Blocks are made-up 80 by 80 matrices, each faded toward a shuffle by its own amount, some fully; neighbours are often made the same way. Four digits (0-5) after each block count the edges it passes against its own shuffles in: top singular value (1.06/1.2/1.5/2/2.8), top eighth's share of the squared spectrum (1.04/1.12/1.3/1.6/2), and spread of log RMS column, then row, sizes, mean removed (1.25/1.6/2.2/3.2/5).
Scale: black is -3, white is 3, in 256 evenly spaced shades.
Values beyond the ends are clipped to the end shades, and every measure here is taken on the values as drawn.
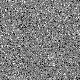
1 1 0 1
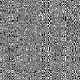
4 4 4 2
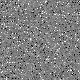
0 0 0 0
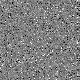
2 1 0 0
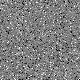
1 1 0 0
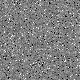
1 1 0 0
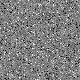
2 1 0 0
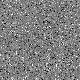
2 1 0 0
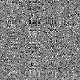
4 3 2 1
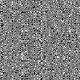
4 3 3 2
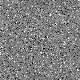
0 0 0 0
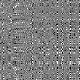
5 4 3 3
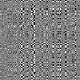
5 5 4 3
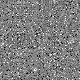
3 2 1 1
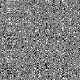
4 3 2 2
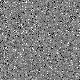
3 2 1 1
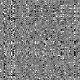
4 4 3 2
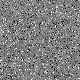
1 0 0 0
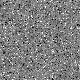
2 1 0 0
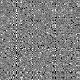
4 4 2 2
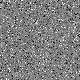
0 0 0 0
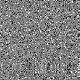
4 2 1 1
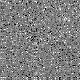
4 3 1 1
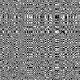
5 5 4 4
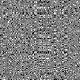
4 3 2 2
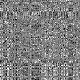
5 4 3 2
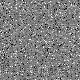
2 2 0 0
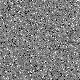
0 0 0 0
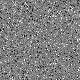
0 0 0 0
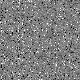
1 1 1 0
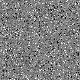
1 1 1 1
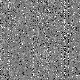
2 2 3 0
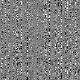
2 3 4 2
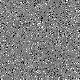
3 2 1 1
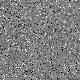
0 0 0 0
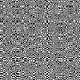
5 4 3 3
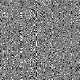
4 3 3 1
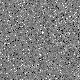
1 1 0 0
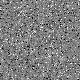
1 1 0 0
